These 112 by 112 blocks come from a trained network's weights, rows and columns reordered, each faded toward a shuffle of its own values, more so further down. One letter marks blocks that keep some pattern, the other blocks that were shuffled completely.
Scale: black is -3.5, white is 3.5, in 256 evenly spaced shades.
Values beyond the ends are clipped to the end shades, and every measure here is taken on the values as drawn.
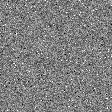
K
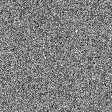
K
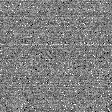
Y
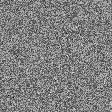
K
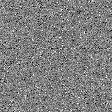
Y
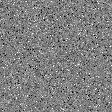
K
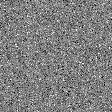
K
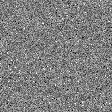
Y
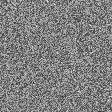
K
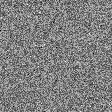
K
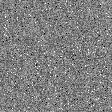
K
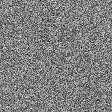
Y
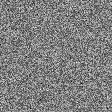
K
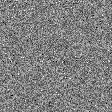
Y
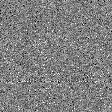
Y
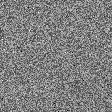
Y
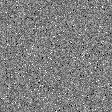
K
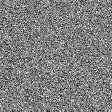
Y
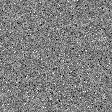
K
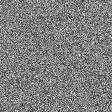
K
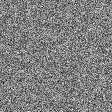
K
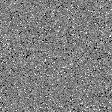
Y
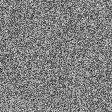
K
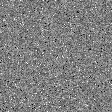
K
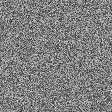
K
